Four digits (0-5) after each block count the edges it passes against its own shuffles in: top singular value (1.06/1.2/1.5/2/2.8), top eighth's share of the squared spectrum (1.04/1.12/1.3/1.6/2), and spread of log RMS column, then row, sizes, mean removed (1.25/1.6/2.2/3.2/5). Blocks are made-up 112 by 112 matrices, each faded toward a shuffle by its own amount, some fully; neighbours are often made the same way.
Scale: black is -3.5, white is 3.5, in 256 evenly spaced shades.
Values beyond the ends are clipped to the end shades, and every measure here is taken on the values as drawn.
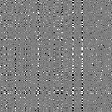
5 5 3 3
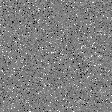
2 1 0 0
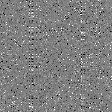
4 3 2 1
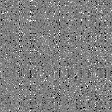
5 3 3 2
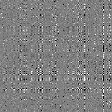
5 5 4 3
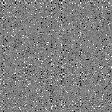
4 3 2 2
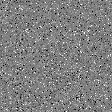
3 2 1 1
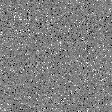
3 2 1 1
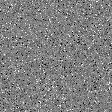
2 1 0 0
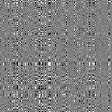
5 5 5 3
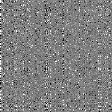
5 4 3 2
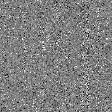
1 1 2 0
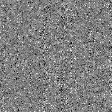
1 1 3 0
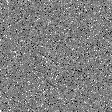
0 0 0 0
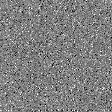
3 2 1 1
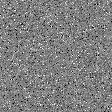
0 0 0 0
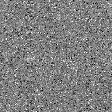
3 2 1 1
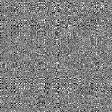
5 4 3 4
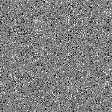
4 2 2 2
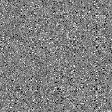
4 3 2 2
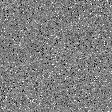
0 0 0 0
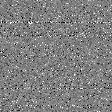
2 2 0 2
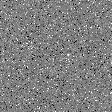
0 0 0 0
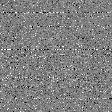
2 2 0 3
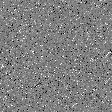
0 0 0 1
